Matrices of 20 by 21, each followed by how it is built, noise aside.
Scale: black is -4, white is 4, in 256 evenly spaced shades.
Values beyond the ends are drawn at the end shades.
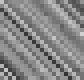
Toeplitz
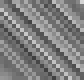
Toeplitz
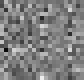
low rank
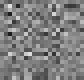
low rank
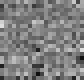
low rank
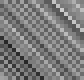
Toeplitz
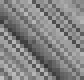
Toeplitz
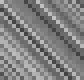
Toeplitz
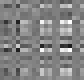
low rank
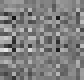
low rank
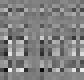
low rank
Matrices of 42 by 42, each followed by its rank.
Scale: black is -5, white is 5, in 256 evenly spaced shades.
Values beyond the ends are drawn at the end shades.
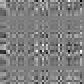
two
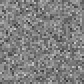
full rank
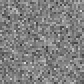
full rank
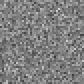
full rank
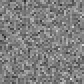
full rank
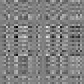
two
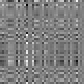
two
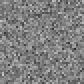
full rank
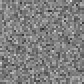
full rank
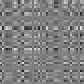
two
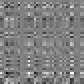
two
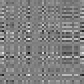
two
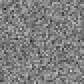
full rank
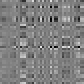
two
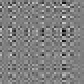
two
